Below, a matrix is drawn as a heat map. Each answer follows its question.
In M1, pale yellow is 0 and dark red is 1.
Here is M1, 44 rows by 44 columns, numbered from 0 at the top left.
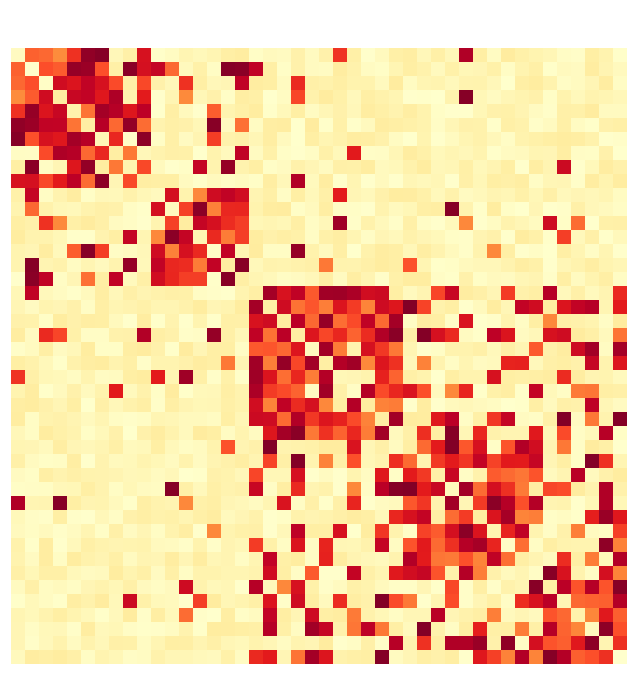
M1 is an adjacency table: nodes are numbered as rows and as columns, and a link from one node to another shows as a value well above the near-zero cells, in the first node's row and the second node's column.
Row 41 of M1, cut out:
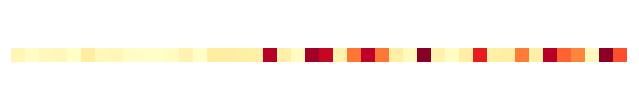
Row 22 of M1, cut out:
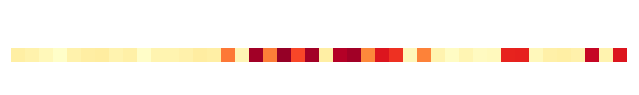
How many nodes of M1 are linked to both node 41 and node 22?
8
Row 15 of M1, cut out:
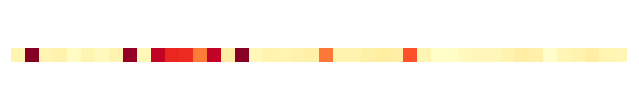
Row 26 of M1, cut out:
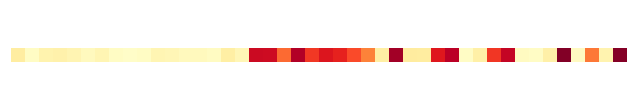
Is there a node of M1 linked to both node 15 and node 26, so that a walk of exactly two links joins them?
yes
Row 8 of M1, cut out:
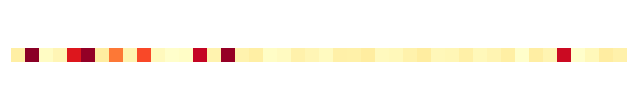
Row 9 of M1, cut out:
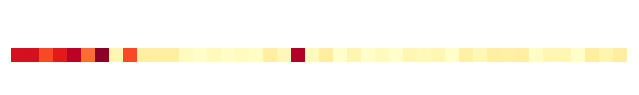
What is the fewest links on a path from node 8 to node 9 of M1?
1
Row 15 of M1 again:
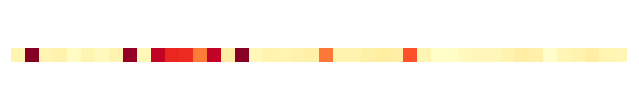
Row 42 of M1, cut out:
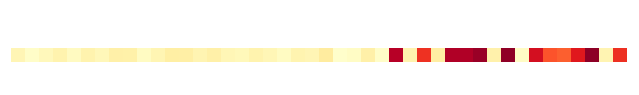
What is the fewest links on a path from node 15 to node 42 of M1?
3
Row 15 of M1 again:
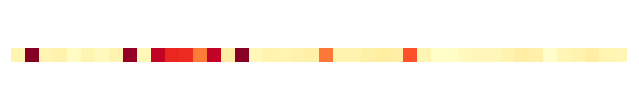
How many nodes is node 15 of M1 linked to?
10
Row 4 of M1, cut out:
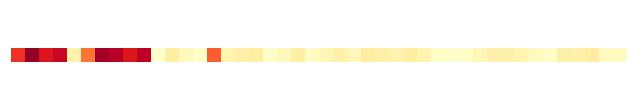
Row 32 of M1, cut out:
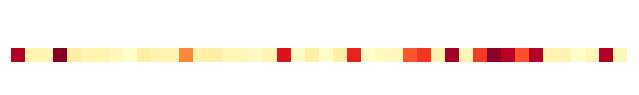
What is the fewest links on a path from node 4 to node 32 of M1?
2
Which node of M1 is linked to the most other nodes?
node 20
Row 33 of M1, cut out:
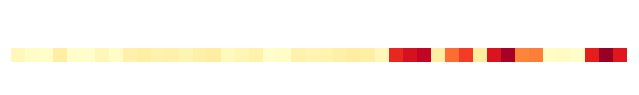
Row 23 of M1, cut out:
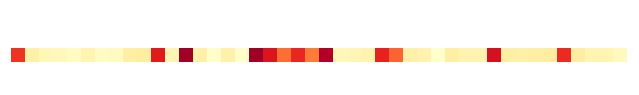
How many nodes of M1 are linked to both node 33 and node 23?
2
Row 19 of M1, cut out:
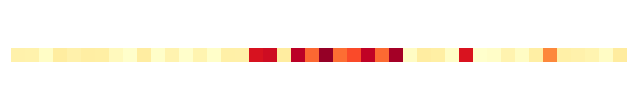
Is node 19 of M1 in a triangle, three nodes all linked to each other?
yes
